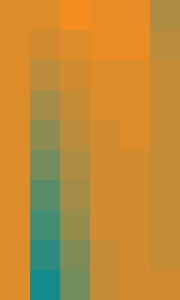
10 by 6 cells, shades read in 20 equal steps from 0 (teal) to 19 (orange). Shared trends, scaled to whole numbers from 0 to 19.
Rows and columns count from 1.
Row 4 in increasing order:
12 15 15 17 17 17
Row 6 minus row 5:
0 -2 -1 0 -1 0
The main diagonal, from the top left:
17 16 16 17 17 15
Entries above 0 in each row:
6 6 6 6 6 6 6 6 6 5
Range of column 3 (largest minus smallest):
11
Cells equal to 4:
1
